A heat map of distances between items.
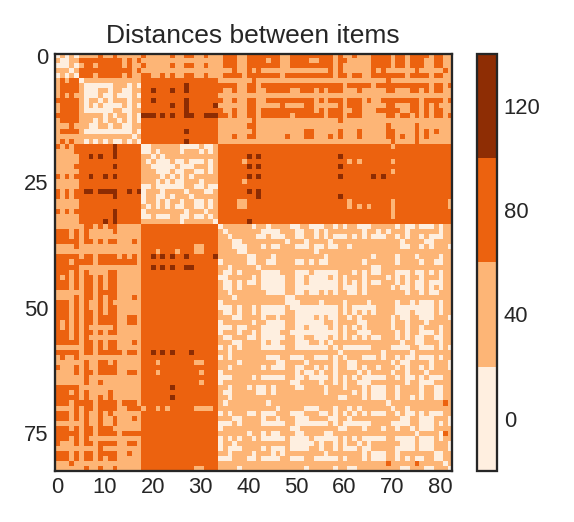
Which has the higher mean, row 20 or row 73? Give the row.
20
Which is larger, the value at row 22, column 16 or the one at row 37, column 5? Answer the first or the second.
the first
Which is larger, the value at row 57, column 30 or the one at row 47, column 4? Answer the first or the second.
the first
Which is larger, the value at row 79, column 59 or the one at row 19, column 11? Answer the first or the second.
the second
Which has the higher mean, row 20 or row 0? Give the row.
20
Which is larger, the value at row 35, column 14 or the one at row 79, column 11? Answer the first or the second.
the second
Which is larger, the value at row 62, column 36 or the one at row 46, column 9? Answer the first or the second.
the second
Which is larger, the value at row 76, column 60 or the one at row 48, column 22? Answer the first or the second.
the second
